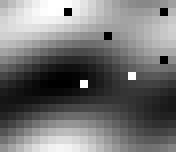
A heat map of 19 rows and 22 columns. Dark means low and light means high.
The ninth with the lowest average is the centre. The top left is the ninth with the highest average. Six lone cells stand out: two far higher and four far lower than their neighbours.
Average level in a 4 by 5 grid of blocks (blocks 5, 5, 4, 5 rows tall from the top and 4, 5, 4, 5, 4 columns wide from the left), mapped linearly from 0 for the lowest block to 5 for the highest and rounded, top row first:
55434 / 21123 / 00110 / 24421
